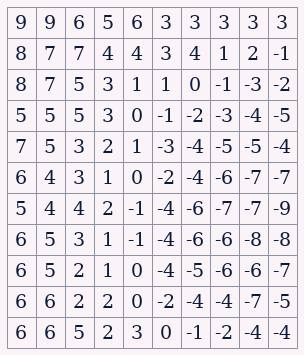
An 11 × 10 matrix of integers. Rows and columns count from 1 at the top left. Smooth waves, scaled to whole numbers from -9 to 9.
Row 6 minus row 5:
-1 -1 0 -1 -1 1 0 -1 -2 -3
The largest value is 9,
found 2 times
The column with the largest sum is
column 1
